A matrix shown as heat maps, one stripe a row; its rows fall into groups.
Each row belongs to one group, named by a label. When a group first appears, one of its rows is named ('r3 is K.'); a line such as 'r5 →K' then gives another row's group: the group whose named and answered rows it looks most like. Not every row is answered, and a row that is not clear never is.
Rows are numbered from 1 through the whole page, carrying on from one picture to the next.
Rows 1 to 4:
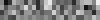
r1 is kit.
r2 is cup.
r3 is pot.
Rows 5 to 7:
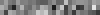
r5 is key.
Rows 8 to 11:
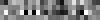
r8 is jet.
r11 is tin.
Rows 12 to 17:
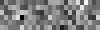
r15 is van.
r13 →jet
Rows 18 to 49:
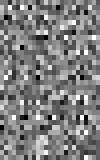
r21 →kit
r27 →van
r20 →tin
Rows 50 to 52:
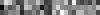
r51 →pot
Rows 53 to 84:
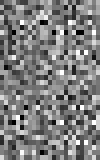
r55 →kit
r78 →van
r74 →jet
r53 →kit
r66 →kit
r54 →kit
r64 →pot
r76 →van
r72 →key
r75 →cup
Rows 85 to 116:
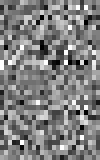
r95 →key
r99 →key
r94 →jet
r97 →tin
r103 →pot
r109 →key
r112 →jet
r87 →kit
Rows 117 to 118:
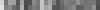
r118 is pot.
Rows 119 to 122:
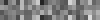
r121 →kit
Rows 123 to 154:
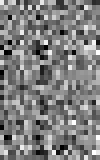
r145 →jet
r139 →key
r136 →jet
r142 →pot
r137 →pot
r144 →key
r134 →jet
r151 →kit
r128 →key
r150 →kit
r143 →van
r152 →cup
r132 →key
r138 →pot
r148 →pot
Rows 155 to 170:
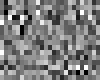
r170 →cup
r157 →jet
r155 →jet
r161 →van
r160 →van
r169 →tin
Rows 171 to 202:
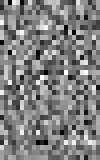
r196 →kit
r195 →cup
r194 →pot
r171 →van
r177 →kit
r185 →key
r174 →tin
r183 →key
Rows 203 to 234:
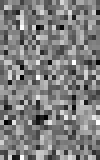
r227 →kit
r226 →key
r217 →key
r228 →key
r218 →van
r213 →jet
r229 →kit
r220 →tin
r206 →kit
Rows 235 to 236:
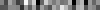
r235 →cup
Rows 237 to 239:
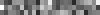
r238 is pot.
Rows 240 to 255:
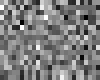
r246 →tin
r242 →van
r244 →van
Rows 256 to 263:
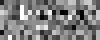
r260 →tin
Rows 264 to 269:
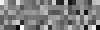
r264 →key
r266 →tin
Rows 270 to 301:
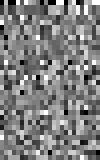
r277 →jet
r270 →pot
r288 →van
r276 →pot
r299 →kit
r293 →pot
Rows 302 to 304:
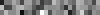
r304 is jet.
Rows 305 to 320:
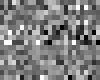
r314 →key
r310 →cup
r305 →van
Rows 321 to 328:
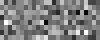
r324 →pot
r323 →tin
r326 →van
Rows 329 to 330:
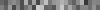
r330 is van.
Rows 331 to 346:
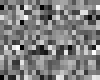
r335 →van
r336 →kit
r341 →key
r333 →key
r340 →van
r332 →pot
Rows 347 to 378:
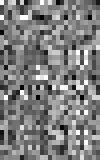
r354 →cup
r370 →pot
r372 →cup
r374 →pot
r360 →jet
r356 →kit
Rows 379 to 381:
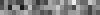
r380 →van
